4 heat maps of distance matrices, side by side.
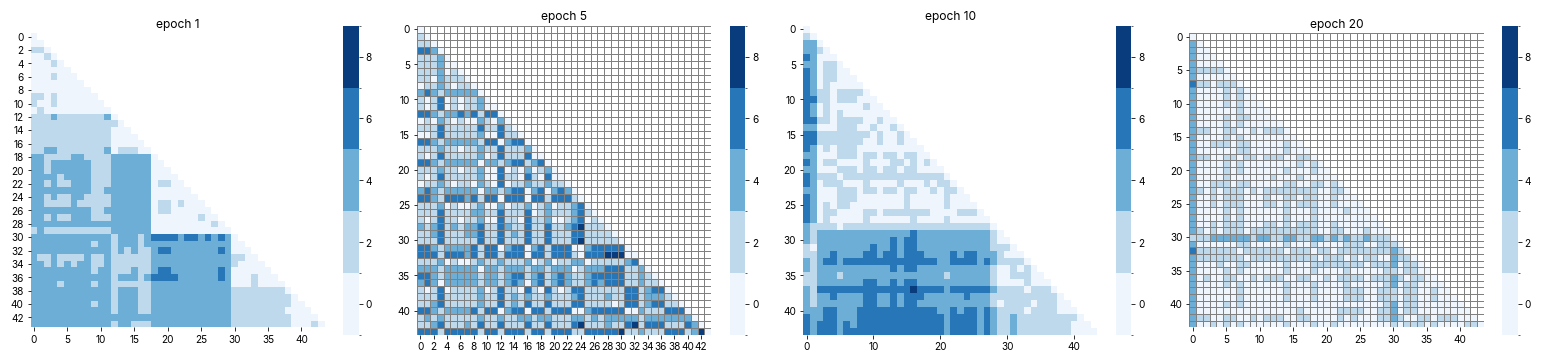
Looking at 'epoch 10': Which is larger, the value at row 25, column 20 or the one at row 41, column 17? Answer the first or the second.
the second
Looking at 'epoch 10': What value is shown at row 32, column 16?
6
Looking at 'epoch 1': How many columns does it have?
44
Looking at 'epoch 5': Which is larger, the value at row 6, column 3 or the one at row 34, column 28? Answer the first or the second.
the second
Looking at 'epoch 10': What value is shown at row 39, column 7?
4
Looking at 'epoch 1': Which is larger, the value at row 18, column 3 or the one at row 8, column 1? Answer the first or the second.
the first
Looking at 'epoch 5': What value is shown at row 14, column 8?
2
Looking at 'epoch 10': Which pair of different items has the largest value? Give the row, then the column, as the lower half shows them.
37, 16
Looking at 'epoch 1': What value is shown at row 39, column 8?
4
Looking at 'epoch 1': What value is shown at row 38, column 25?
4
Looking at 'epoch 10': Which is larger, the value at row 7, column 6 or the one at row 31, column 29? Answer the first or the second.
the second
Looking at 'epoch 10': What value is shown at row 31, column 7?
4
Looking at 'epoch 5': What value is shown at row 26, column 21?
2
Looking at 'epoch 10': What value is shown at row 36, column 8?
4
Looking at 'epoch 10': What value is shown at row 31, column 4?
4
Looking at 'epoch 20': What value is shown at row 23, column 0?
4
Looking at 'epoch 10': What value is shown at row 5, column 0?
4
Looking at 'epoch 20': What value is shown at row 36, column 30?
4
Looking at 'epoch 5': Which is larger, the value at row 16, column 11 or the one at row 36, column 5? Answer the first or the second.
the first
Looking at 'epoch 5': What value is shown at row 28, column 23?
6
